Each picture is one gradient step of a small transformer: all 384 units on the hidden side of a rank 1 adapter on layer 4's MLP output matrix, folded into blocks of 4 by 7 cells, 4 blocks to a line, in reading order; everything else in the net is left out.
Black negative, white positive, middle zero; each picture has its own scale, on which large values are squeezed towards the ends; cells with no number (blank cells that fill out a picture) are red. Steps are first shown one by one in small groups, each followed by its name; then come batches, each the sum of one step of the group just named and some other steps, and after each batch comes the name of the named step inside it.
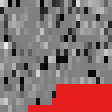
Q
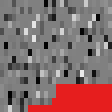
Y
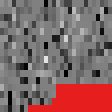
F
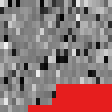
Q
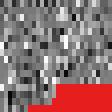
F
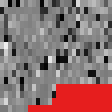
Q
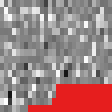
F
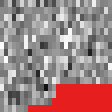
Y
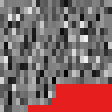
F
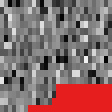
Q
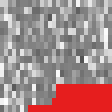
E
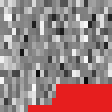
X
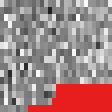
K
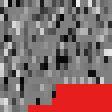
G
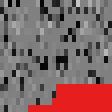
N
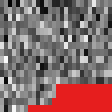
N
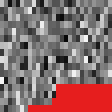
K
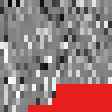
N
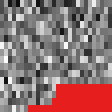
G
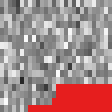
E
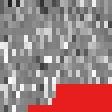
N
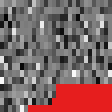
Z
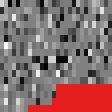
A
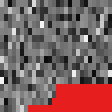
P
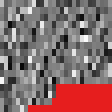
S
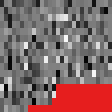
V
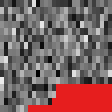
P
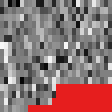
A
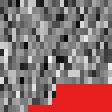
S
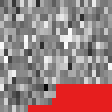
S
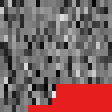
V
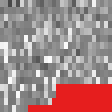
A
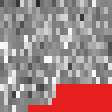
A
